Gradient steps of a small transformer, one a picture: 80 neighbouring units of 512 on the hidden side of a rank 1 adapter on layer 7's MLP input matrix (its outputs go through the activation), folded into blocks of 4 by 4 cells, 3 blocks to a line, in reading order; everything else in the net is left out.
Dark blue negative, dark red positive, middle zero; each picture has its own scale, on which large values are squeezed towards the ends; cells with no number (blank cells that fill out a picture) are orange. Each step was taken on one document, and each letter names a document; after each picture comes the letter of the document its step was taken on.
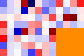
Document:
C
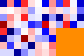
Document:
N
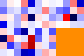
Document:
C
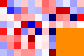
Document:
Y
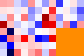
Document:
N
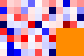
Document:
N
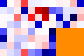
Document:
Y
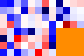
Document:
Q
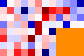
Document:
Y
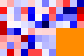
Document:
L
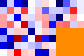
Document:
Q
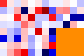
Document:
Y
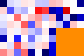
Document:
Y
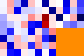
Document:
N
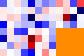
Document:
C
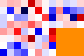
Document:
Y
